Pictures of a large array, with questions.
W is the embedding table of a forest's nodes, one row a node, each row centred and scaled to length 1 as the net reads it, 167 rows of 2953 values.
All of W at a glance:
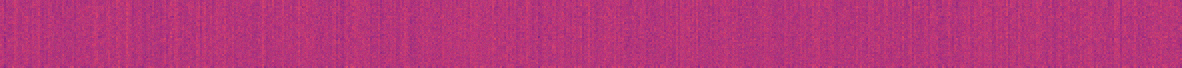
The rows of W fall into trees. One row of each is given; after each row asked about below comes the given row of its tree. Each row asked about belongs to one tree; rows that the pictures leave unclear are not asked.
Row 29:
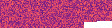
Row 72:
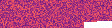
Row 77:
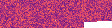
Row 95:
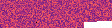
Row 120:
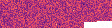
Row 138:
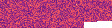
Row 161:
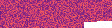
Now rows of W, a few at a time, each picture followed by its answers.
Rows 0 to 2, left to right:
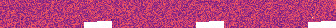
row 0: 161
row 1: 138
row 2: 77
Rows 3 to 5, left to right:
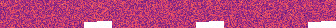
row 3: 161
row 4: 95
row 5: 161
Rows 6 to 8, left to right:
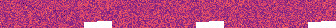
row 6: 77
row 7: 161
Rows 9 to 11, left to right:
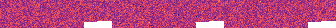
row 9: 138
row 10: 138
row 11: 161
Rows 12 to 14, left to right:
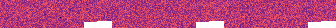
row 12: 77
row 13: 161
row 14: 161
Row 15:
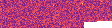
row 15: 138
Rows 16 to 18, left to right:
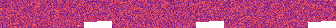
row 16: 138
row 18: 138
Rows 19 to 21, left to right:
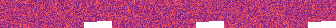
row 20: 29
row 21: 138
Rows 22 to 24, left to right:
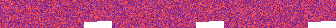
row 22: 29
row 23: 72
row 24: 77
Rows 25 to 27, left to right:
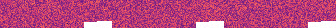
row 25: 95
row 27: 72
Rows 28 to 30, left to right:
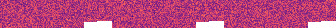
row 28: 138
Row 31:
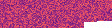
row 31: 77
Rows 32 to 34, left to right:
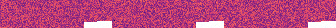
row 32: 29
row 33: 29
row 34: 77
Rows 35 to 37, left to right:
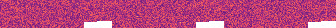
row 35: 29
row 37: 161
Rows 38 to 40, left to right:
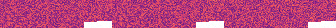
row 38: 77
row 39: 77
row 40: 120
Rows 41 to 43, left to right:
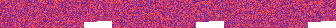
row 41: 120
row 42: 95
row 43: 95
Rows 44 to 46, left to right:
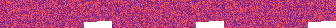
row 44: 95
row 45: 95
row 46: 29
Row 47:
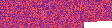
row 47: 161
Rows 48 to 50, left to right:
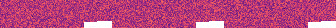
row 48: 77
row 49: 161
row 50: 72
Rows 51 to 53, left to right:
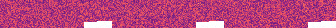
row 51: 95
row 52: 77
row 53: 95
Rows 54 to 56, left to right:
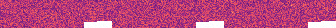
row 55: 161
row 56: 95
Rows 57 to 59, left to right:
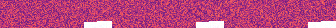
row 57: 161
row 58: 95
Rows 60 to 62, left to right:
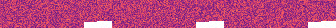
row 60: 77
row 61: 29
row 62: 138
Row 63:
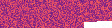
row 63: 95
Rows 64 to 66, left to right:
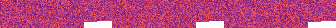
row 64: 29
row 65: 72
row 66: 77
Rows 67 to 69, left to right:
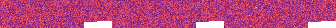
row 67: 29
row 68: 161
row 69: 120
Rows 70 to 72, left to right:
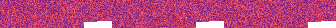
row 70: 161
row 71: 77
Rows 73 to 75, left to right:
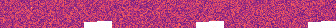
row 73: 77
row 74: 77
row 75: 95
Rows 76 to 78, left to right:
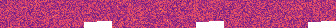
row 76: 138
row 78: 161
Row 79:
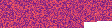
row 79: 72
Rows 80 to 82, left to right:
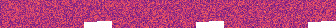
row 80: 29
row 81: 161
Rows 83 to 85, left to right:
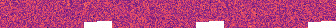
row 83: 29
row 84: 138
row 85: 77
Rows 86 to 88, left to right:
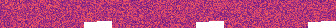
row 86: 120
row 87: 77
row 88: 161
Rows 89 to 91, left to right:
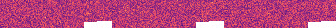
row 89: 95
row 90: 161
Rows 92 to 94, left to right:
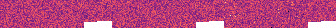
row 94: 29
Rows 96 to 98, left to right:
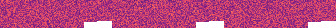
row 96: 95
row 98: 161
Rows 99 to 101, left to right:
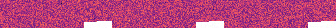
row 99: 95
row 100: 29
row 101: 161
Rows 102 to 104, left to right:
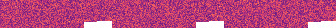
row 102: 29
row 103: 95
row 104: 95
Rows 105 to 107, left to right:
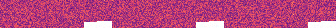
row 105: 77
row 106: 138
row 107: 72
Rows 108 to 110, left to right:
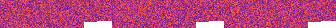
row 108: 95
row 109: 29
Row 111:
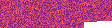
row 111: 29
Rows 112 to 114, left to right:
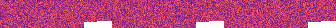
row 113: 29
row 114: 95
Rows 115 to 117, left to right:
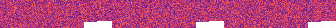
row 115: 95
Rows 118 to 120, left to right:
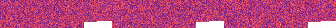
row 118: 161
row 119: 29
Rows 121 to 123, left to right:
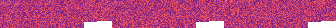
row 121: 161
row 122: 161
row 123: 95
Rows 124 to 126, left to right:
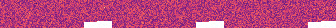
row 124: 77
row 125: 77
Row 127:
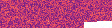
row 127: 29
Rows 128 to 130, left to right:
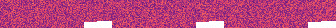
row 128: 120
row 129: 161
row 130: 161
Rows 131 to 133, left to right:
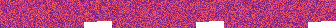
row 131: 95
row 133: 77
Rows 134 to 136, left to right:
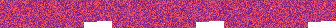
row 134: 95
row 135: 77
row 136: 120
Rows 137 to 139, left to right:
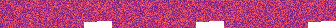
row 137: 72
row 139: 29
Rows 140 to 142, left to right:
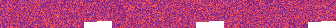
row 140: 138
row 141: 72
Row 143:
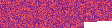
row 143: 95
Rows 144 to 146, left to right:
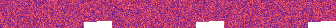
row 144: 95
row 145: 120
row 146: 161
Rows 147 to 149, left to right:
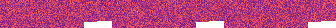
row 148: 77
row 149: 120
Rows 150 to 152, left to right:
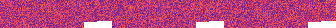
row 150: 95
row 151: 72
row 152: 161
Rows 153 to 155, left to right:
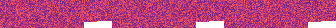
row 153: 77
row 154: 138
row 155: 120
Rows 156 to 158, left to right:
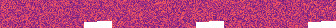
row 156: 29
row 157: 77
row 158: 95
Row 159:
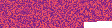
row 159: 95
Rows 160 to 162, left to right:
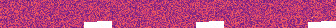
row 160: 138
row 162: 161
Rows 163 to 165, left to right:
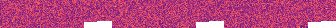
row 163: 29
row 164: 95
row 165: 161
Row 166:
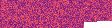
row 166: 29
